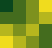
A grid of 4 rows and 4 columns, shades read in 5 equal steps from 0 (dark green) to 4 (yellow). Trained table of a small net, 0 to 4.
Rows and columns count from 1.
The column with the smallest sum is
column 2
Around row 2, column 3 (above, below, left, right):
2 3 1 3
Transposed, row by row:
0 1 3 4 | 1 1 2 3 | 2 2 3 2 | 4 3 1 1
